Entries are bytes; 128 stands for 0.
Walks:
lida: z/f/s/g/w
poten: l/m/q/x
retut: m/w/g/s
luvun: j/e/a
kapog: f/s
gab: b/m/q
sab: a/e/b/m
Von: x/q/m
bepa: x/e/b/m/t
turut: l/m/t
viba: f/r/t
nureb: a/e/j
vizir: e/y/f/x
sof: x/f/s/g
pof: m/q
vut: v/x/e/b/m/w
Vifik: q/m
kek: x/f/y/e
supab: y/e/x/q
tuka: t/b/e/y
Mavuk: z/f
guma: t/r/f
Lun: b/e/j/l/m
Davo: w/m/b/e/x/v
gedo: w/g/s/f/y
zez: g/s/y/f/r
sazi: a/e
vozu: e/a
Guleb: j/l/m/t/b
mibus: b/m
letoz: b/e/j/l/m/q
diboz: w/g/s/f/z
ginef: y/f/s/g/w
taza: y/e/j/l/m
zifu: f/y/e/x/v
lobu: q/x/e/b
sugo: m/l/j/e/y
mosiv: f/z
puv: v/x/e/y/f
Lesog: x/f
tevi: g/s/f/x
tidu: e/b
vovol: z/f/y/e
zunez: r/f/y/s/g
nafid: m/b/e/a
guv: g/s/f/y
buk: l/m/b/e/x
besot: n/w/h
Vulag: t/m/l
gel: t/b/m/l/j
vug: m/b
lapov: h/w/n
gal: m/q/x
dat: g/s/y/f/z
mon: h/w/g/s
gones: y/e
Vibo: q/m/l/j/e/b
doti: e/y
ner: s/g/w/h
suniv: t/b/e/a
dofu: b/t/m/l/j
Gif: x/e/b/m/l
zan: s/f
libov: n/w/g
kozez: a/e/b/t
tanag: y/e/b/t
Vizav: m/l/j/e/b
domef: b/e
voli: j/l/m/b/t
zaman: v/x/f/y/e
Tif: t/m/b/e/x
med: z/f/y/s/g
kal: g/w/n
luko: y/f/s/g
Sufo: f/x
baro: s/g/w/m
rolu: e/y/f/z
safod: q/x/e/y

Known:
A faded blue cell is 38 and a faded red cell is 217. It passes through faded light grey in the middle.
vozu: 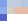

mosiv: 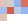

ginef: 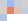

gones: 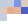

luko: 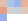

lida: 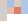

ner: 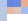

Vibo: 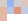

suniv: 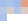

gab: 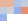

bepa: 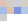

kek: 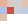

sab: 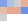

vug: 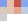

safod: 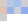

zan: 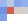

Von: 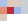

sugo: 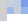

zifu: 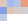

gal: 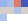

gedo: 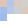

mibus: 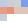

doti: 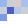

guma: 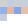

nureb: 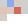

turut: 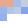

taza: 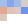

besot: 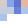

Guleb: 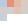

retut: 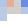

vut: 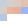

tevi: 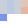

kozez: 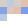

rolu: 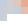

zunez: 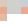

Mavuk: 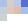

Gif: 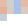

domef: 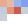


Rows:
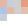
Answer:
diboz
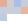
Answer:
letoz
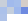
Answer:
tanag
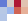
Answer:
tidu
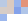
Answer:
supab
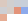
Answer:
vovol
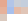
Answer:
med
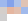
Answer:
baro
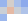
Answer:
nafid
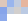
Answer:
Davo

